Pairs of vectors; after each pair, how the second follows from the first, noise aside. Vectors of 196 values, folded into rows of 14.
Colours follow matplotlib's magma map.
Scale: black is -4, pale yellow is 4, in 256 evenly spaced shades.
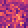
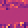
partly zeroed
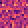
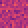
shrunk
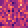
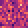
copied
